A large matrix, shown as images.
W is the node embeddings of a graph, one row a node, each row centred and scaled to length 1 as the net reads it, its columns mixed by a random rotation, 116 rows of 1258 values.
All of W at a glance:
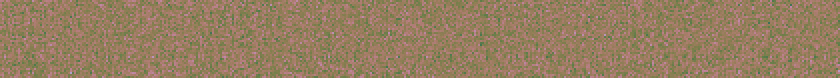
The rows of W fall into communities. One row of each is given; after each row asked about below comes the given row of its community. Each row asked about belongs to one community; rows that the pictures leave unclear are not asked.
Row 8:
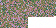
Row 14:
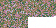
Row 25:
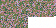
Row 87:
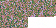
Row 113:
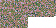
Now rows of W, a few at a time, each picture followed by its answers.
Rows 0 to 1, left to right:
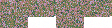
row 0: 113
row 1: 25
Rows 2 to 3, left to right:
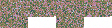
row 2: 113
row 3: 87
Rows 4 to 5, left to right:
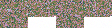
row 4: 14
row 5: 87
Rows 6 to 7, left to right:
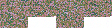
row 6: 113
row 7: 113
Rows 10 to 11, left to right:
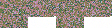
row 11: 8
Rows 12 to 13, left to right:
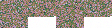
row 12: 8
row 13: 87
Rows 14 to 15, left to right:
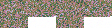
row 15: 14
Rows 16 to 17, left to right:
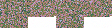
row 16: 25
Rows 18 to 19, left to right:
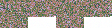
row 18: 25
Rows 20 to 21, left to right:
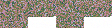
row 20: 113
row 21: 113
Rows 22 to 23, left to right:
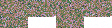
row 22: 14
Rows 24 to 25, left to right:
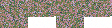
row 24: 87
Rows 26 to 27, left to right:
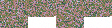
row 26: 25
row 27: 113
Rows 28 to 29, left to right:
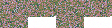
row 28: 113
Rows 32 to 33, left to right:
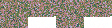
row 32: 87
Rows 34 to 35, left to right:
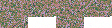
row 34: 113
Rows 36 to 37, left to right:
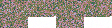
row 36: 14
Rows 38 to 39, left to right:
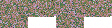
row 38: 8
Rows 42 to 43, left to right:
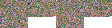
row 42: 14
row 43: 8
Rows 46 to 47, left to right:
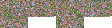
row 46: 25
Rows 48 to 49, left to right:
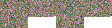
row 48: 14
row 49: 8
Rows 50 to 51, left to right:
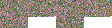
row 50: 87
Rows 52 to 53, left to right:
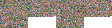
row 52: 14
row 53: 25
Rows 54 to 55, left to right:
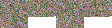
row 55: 25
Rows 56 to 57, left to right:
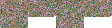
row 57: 14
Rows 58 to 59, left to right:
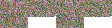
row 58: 113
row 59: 113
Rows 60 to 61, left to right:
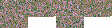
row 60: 87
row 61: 113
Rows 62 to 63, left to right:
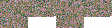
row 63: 113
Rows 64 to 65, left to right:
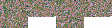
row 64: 25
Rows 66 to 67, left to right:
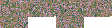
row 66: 113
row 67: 25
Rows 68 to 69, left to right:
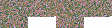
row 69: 25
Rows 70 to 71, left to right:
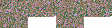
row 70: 14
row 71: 87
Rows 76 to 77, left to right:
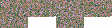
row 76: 87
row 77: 113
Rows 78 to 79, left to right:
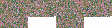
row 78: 8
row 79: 113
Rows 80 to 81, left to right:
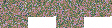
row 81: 87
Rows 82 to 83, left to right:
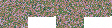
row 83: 8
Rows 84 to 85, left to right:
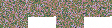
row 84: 87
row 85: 87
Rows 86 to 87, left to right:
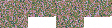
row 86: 87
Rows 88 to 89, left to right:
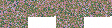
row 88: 113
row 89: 25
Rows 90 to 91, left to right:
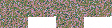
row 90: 87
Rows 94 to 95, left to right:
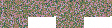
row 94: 25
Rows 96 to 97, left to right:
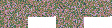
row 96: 14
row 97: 14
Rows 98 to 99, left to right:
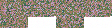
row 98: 87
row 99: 8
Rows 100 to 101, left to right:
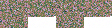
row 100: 25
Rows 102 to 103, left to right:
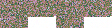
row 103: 113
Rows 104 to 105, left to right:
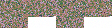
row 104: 25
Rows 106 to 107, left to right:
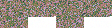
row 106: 87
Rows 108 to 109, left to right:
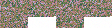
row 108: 113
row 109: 113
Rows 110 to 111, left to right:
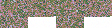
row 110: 8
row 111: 25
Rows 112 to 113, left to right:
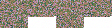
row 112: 25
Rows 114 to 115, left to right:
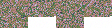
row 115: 25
